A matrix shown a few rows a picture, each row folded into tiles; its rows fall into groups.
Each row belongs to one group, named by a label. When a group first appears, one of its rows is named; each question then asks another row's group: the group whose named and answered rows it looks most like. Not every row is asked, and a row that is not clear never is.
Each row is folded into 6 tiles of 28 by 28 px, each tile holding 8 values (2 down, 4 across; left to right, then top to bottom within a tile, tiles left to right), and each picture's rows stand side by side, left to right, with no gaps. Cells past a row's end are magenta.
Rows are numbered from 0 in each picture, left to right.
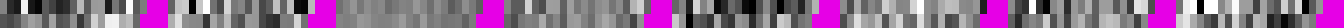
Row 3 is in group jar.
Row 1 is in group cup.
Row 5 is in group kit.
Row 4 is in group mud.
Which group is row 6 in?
jar
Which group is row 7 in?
cup
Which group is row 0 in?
jar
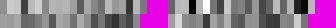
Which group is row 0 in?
cup
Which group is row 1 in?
cup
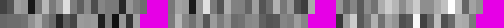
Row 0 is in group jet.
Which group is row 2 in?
kit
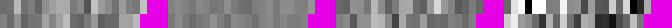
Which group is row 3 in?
cup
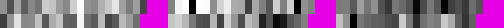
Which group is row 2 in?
mud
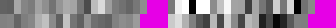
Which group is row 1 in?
cup
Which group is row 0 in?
jet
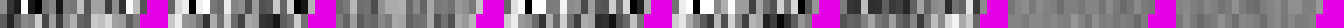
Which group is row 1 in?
cup
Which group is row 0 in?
jar
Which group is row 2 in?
jet
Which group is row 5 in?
jar
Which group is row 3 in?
cup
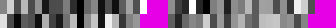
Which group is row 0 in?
mud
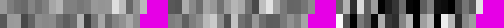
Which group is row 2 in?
mud
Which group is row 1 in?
jet
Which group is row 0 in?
kit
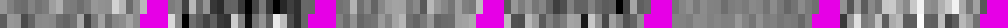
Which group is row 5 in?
kit
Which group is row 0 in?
kit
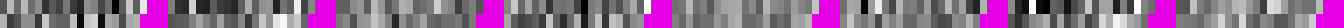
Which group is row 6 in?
jar
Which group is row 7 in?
jet
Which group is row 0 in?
mud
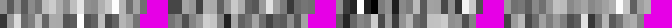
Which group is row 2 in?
jar
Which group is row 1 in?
jet
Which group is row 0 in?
kit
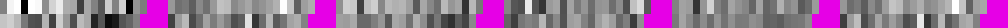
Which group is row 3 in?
jar
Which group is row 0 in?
cup
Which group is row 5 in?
kit
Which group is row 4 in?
cup
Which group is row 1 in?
kit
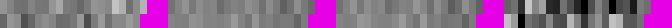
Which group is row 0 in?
kit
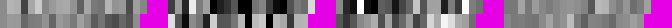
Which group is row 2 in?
jar
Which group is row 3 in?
jet
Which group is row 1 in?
mud
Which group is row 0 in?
cup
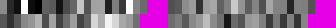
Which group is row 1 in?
jet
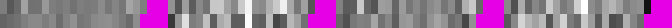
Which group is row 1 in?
kit
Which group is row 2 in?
jar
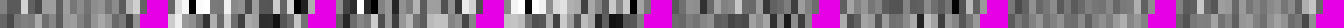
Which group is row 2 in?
jar
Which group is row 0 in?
jar
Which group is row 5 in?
mud
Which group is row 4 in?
jet
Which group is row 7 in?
jar
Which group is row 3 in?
cup
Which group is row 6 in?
jar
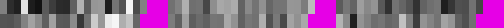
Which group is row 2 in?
mud
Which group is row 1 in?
jet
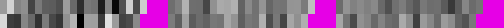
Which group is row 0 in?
mud
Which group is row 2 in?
mud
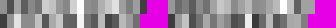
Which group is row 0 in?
kit
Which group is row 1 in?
kit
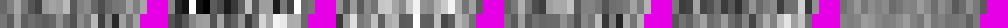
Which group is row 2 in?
kit
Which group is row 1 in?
jar
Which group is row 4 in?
jar
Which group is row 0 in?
jet
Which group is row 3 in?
jet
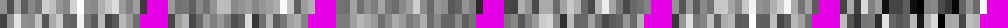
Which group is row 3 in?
jet
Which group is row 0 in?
kit
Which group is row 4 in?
kit
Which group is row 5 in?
mud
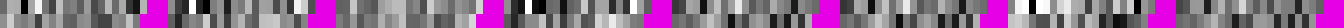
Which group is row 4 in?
jet
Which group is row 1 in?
jar
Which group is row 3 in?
jar
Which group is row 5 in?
jet
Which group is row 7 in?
jet
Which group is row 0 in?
cup
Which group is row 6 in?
cup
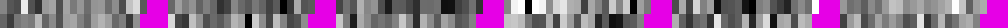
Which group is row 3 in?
cup
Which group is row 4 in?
mud
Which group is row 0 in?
jar
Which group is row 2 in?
mud
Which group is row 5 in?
kit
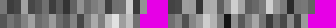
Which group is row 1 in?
jet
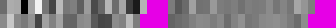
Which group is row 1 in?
jar
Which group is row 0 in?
cup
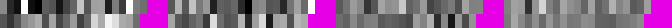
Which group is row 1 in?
mud
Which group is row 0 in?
jar
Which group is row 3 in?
cup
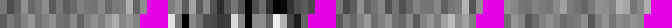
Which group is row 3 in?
kit
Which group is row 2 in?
jar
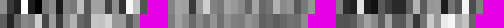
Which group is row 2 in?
jar
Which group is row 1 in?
cup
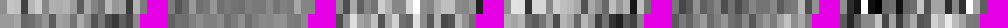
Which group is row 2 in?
kit
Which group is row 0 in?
cup
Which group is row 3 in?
cup
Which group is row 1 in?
jar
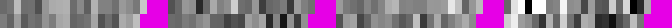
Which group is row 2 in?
kit
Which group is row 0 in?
jet
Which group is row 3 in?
cup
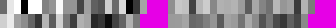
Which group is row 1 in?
cup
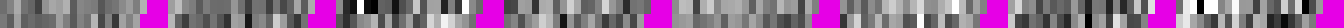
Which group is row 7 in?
cup
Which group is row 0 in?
jet
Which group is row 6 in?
mud
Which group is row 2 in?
jar
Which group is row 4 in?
cup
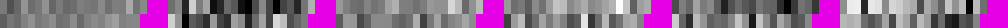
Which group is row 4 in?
mud
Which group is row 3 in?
kit
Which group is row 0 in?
jar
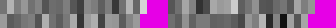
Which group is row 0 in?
mud
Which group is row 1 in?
jet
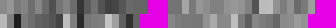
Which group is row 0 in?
mud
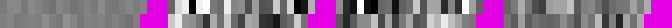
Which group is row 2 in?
jar
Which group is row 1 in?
cup
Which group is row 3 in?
jet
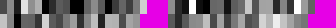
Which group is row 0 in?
mud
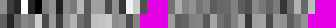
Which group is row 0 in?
jar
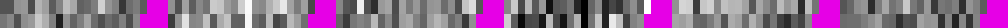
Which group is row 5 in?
jet
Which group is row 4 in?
cup
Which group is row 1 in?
kit
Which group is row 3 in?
mud
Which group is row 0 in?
jet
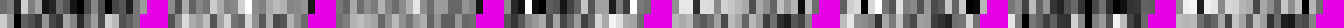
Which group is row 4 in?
cup
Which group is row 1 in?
kit
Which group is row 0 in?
mud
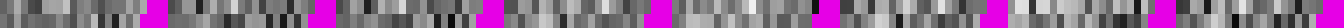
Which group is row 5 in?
jet
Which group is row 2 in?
jet
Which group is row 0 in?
jet
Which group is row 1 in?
jet
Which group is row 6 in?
cup
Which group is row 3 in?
jet
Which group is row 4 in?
kit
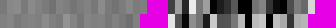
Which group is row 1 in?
mud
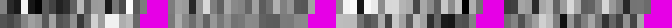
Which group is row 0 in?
jar
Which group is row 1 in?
cup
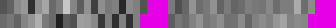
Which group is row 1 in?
jar
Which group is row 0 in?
jet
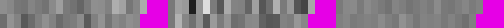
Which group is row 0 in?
kit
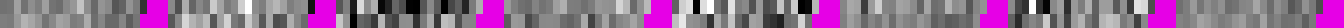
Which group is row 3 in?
kit
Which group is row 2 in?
mud
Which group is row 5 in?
cup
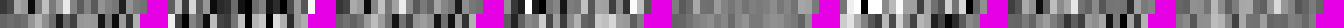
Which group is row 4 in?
jar
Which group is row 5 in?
cup
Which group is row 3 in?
jar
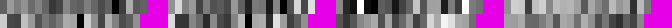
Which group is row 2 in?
jar
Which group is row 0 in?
mud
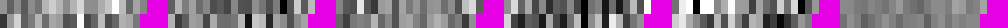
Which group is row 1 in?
mud
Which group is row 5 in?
kit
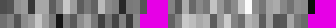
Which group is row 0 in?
jet
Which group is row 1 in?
kit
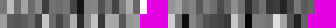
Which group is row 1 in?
mud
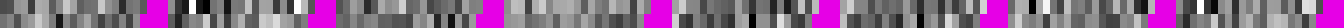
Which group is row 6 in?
cup
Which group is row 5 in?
mud
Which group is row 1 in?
jar
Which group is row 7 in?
jar
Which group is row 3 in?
cup
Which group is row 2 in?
jet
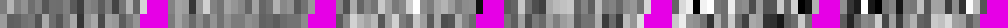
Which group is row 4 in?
cup
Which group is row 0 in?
mud
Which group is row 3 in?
jet
